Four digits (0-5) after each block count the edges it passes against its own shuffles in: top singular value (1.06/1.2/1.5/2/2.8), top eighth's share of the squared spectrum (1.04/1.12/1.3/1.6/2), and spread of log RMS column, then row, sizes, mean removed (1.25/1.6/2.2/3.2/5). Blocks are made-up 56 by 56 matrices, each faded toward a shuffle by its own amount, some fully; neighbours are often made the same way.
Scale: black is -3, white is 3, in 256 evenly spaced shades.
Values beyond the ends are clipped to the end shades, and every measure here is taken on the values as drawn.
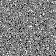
2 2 0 0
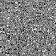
3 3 1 1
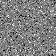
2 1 0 0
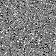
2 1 0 0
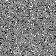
0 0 0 0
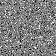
0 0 0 0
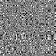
4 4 2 2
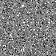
2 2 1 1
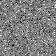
1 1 0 0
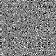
3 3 1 2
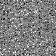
2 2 0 1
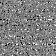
1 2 0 2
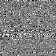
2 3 0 3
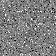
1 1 0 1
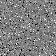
0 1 0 0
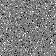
0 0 0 0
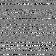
2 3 0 4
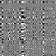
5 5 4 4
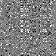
4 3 2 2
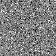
0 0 1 0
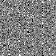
1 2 3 0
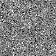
0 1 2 0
